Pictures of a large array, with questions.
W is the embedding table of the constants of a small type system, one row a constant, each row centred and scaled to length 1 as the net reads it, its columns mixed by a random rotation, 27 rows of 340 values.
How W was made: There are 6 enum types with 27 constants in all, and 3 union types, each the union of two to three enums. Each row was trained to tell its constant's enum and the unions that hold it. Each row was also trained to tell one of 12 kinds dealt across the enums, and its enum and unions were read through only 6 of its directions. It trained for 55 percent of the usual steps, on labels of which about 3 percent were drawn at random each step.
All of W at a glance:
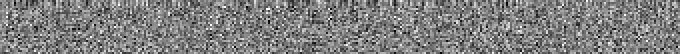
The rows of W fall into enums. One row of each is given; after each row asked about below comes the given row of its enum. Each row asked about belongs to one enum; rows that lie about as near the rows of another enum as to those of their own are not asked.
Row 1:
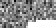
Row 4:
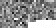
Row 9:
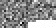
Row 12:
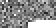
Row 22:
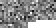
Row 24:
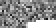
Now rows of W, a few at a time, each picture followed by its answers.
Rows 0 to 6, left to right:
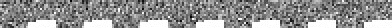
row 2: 1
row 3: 9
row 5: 22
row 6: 12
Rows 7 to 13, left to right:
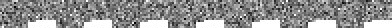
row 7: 22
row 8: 24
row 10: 24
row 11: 24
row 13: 4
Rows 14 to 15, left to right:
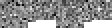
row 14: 12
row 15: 4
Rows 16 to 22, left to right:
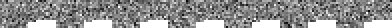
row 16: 9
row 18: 4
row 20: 12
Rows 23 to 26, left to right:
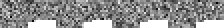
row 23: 4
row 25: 24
